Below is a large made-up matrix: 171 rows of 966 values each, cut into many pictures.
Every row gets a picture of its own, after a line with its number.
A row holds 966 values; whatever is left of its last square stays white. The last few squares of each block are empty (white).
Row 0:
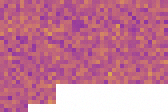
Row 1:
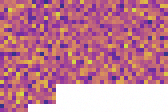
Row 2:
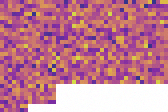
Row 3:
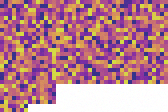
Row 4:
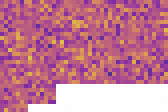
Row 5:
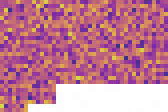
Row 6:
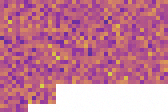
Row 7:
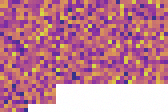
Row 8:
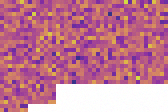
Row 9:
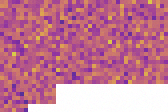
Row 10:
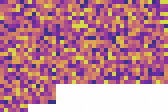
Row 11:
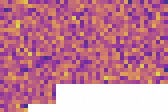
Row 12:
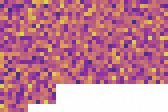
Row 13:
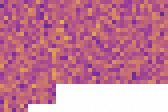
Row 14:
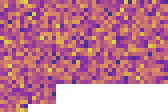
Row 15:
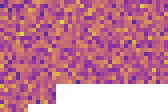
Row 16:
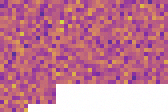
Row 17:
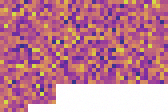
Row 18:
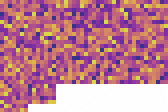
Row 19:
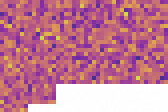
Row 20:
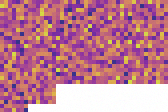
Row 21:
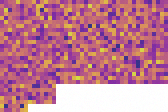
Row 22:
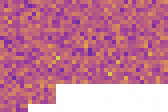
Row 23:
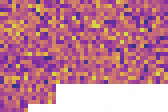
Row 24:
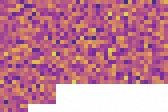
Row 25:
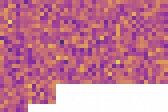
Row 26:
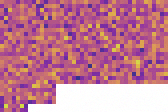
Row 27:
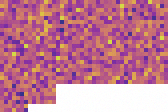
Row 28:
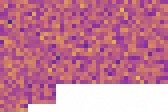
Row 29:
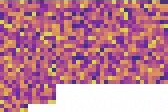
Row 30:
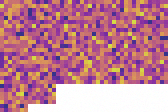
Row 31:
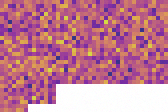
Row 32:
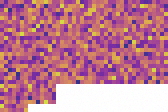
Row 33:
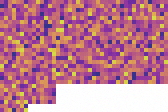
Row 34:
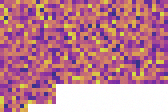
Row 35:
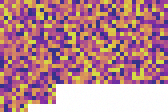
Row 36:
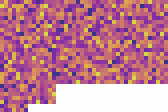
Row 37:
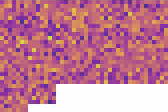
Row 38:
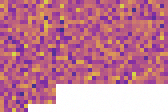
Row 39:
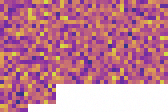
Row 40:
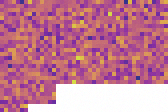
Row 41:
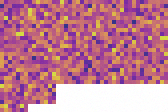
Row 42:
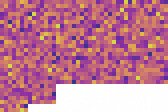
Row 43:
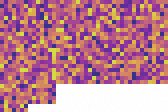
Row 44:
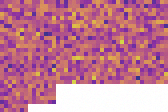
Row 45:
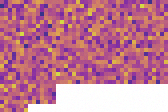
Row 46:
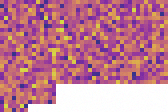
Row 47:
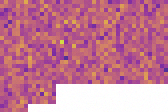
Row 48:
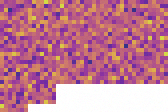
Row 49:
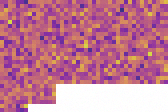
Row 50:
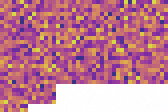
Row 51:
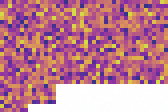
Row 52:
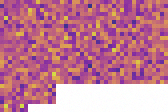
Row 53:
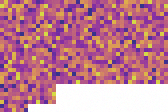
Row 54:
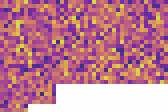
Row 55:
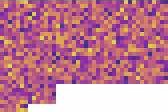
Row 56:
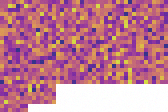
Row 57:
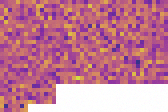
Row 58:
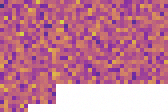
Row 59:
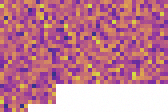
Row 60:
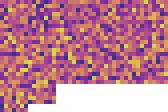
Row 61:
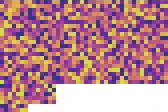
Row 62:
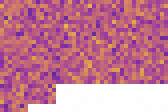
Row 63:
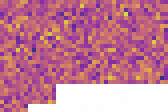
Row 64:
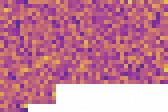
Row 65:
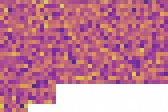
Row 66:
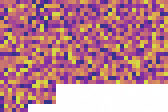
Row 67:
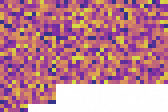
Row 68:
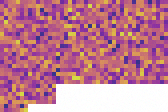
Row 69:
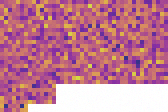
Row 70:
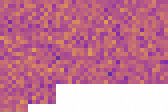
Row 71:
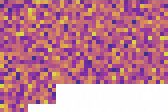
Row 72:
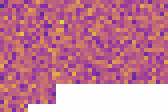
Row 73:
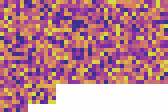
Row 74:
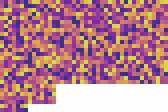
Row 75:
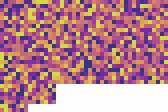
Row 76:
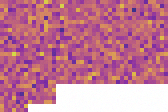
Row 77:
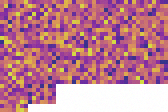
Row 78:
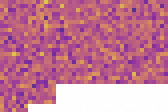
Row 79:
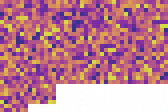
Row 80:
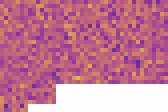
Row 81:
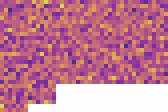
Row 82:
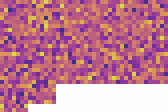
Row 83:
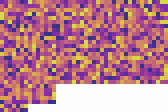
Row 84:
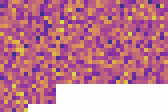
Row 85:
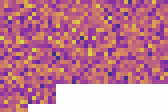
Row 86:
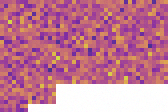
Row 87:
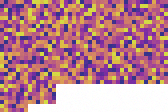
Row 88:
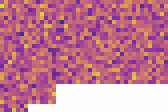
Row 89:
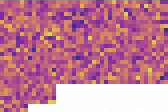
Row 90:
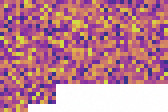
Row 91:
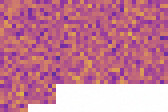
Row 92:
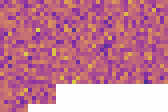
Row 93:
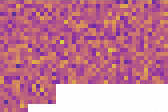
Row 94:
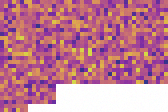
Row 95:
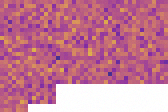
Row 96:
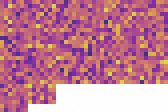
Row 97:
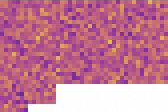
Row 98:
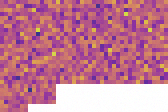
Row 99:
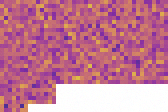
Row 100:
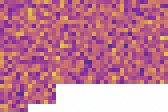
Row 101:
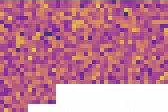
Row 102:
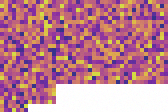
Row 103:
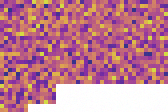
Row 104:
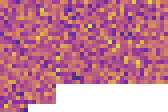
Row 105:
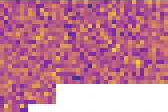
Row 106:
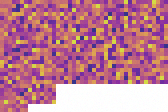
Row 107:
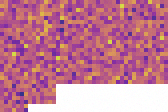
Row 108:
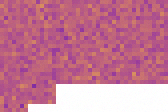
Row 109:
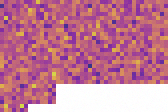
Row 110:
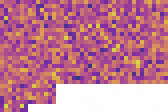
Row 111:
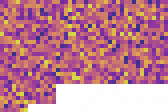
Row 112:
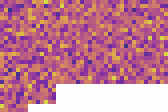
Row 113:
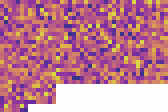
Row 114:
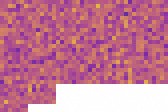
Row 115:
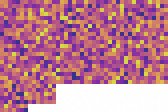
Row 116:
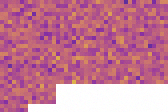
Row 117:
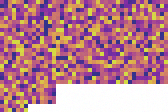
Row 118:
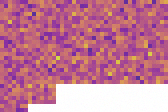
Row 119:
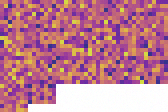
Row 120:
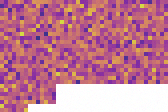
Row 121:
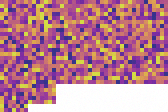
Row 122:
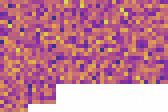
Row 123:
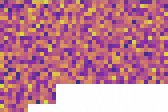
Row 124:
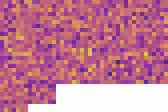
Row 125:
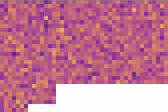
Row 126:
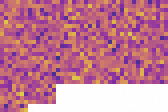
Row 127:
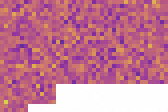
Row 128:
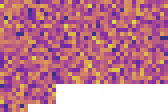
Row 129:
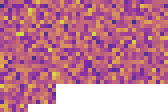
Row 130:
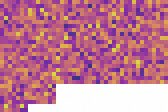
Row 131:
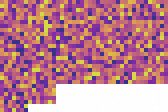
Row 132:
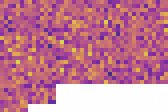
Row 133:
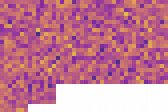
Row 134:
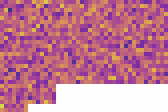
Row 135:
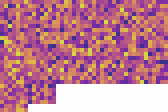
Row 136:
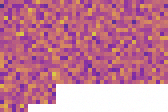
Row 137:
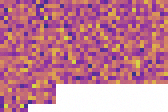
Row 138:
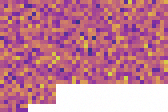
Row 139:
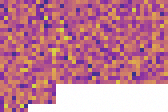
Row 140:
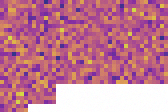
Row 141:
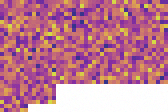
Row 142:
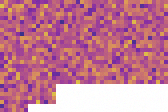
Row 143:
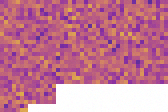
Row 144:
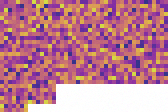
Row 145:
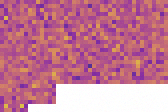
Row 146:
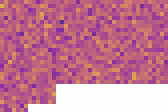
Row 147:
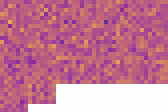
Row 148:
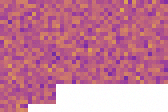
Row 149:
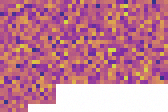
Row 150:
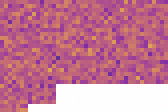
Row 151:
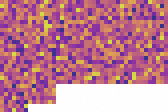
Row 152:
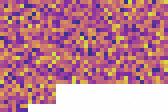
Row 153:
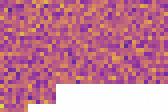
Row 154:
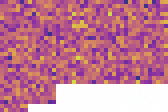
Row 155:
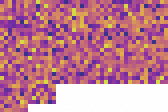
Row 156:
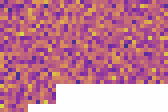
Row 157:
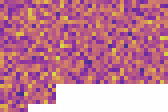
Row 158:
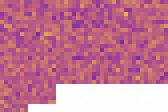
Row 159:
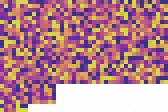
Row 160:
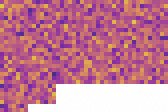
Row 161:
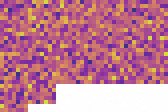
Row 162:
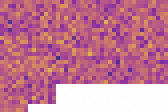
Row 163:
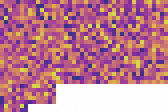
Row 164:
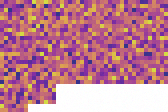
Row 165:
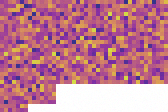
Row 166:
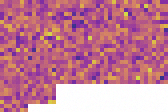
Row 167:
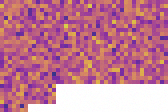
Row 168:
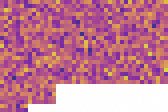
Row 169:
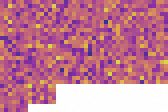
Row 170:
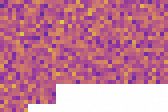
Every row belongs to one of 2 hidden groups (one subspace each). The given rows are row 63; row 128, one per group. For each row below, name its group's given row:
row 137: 128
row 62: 128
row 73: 63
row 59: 128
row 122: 63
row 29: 63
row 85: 63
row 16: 128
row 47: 63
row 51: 63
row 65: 128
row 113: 128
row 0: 63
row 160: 128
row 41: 128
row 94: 63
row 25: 63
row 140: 128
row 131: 128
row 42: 63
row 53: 128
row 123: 128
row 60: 128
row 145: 128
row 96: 63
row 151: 128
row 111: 128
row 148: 63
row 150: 63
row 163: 128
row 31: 63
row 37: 63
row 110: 128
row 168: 63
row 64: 63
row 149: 63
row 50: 63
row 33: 128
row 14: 63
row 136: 128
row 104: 128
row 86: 63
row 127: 63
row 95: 63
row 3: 128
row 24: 63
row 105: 128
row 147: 63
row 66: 128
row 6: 63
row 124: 63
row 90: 63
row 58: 128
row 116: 63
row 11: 63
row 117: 128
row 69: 128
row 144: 128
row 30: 128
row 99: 128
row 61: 128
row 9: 128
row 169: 63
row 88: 128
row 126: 128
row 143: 128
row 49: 63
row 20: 128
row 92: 63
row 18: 63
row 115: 128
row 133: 63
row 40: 63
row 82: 128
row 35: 128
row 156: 128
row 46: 128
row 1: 128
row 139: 128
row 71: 128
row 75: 128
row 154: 63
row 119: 63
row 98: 63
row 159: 63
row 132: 63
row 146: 128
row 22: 63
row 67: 63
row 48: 128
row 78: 128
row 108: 128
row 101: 63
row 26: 128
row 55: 63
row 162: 63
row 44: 63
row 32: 128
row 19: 63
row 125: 128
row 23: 63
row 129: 128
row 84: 128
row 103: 128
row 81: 128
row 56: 63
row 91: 128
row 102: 128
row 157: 128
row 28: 63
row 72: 128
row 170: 128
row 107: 128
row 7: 128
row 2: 63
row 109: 128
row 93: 63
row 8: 63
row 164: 128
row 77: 63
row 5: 128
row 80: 128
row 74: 63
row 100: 128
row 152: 63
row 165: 63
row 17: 63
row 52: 128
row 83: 63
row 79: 63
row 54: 63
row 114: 63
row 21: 128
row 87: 128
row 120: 128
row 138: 63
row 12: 128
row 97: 128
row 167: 128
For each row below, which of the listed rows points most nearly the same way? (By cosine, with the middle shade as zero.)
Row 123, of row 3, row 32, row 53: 32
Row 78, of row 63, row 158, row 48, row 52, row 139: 48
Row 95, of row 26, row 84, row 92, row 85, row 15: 85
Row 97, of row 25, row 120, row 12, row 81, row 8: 12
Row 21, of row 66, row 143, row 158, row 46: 143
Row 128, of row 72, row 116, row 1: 1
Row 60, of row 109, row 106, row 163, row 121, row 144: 163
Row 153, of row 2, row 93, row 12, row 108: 12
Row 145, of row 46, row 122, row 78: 46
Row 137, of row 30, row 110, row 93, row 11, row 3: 110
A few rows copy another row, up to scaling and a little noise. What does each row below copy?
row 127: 17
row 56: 114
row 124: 94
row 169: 96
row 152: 138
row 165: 24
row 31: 162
